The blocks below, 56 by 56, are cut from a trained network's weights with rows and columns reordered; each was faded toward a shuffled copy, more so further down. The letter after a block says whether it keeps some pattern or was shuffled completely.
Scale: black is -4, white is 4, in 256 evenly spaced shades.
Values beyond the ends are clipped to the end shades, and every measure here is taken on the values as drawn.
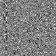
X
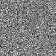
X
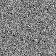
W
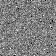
W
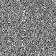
X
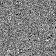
W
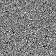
W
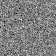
W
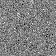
W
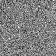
X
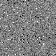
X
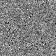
W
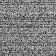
X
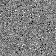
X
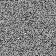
W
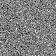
W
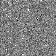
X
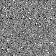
X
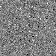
X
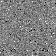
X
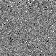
X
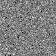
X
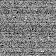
X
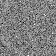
W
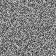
W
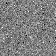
X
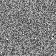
W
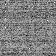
X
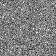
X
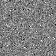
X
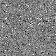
X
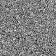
X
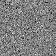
W
